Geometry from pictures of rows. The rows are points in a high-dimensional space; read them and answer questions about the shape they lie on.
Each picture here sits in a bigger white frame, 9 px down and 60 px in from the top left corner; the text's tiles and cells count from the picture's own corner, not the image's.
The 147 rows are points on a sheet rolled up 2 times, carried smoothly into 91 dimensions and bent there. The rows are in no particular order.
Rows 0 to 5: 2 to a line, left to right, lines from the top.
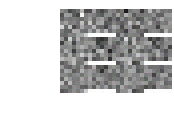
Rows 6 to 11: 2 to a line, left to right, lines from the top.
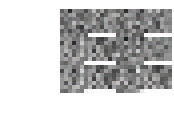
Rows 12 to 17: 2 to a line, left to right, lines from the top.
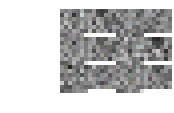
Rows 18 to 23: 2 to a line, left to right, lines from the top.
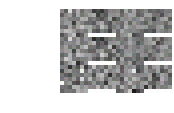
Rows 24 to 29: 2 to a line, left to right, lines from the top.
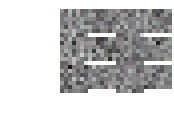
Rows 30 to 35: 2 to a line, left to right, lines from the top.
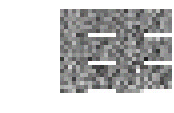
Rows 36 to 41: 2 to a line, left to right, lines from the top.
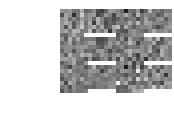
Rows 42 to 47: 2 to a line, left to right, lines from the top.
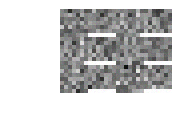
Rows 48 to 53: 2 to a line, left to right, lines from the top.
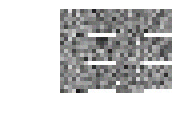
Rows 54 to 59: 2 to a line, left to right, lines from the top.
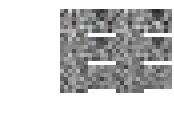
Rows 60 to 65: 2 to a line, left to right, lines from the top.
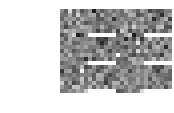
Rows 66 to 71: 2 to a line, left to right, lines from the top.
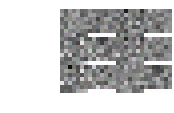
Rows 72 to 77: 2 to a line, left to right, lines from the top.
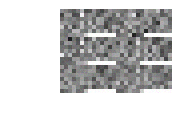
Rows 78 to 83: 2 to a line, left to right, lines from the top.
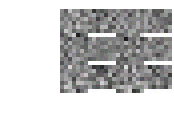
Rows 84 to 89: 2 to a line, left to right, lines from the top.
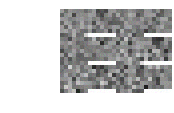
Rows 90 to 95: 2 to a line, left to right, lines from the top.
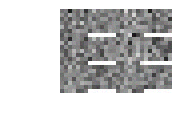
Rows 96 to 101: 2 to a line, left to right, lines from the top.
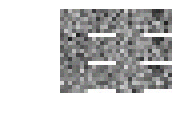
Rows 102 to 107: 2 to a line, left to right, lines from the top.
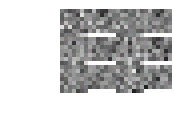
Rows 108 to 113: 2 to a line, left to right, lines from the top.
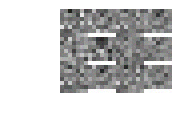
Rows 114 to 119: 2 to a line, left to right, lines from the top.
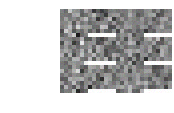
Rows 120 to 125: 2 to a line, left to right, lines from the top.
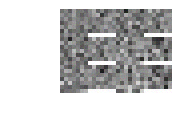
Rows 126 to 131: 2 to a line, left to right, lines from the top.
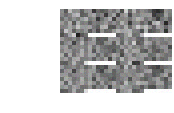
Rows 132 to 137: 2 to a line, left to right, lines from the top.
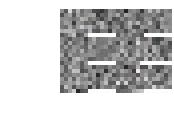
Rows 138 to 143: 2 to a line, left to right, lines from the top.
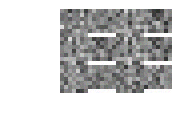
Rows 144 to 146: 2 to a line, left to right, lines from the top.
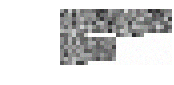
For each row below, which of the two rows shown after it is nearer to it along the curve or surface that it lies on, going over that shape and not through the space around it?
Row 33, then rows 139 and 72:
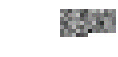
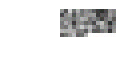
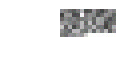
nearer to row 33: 139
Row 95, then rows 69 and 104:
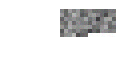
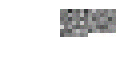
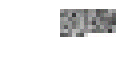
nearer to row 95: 104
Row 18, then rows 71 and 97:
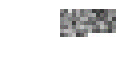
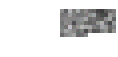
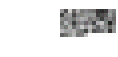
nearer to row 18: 97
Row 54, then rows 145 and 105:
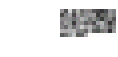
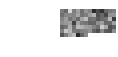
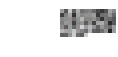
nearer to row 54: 105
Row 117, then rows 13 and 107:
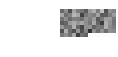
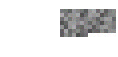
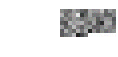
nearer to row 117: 107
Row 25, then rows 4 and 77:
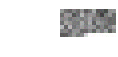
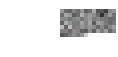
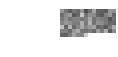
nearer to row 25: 4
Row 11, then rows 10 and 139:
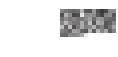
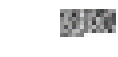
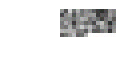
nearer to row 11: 10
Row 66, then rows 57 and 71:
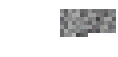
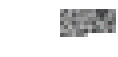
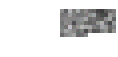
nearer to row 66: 71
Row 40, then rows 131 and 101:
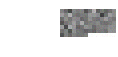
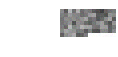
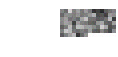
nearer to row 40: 131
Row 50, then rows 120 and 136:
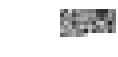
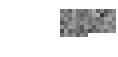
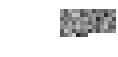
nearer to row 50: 136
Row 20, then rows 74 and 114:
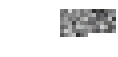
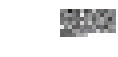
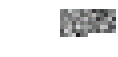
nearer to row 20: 114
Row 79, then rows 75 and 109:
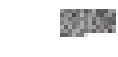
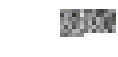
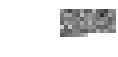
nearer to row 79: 109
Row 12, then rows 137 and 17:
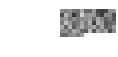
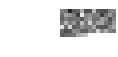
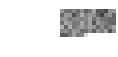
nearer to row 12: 137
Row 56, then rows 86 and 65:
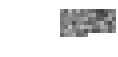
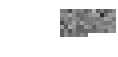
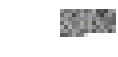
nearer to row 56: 65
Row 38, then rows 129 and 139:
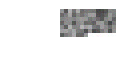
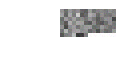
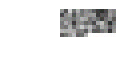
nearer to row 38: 129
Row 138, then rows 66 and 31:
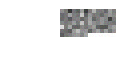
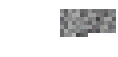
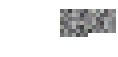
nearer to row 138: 31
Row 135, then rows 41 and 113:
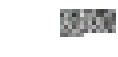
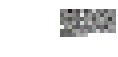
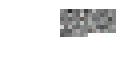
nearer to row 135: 41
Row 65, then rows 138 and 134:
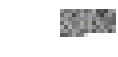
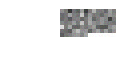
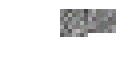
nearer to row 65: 138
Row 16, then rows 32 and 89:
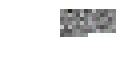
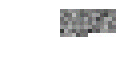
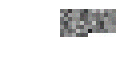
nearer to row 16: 89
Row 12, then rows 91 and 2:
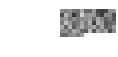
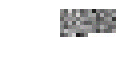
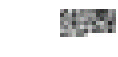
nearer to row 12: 2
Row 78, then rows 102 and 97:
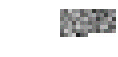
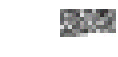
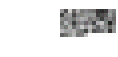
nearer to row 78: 97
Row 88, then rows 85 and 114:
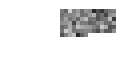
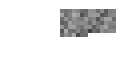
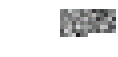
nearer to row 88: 114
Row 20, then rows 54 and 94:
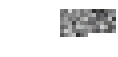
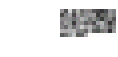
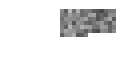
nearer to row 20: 54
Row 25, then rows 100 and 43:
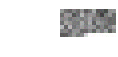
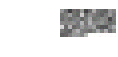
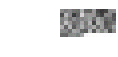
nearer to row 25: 100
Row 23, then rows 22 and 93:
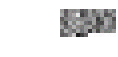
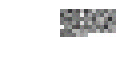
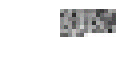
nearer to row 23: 93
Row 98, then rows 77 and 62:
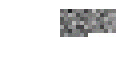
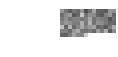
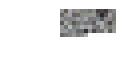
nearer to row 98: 77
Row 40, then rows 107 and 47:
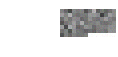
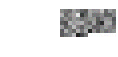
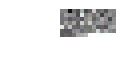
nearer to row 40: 107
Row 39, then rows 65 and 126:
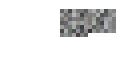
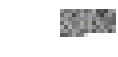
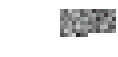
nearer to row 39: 126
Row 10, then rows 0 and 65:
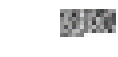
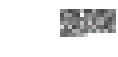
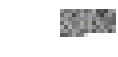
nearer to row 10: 0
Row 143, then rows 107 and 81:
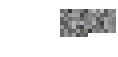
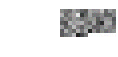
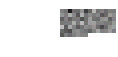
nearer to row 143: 107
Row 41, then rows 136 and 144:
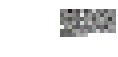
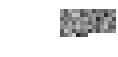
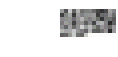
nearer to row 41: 144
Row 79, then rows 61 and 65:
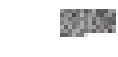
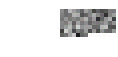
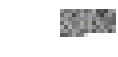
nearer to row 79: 65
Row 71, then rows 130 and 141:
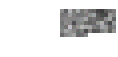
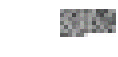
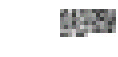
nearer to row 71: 130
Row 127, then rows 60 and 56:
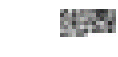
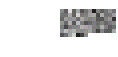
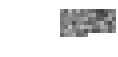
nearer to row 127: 60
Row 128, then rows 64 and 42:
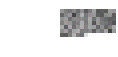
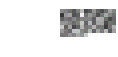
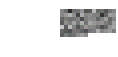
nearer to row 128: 42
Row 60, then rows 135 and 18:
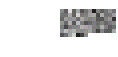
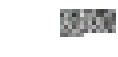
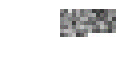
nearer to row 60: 18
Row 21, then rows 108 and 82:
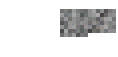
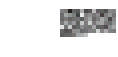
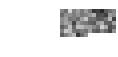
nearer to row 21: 82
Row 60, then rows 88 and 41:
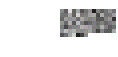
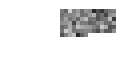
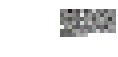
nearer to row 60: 88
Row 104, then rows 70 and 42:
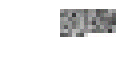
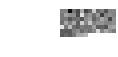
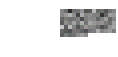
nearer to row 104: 42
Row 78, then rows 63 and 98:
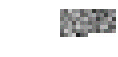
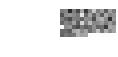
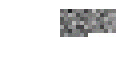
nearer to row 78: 98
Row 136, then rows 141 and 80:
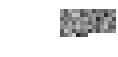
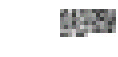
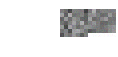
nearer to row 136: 141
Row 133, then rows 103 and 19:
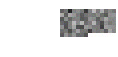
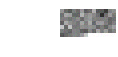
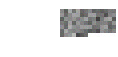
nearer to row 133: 103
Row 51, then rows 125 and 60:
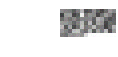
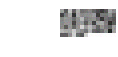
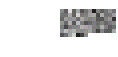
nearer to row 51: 125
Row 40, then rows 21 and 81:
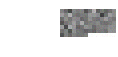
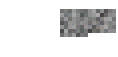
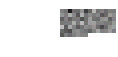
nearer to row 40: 21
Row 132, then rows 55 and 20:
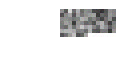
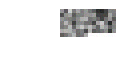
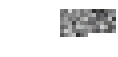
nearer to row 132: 55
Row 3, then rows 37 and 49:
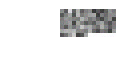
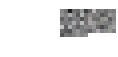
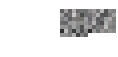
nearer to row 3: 49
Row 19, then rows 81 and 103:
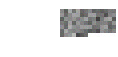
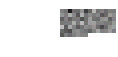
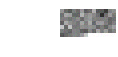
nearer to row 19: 103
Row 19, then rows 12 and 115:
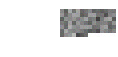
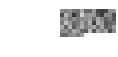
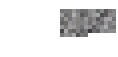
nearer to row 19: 115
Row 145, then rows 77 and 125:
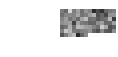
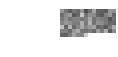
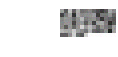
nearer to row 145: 125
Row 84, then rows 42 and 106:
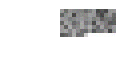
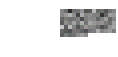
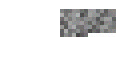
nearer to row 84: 42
